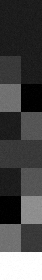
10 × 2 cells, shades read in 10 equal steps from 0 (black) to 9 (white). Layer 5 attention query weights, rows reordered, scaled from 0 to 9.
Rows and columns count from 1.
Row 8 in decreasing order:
5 0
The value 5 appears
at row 8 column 2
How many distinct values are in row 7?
2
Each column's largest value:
9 9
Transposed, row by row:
1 1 2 4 1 2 1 0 4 9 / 1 1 1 0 3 2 3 5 2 9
